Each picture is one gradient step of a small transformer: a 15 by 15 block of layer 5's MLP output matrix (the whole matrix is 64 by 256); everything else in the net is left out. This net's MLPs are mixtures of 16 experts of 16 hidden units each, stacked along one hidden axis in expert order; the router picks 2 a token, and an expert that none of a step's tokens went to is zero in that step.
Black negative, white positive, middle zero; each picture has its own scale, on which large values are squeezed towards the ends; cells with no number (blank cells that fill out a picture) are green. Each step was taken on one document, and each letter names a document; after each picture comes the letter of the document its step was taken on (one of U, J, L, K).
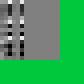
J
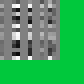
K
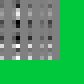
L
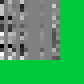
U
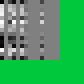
U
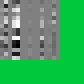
K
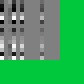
J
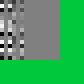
U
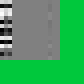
J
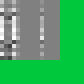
J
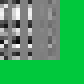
K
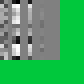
K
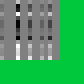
L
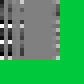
U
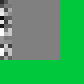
J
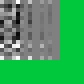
L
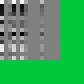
U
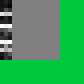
J
